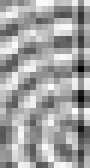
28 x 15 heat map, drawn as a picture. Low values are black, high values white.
Rings: centred on the bottom right. Histogram: bell-shaped. Odd lines: column 14.
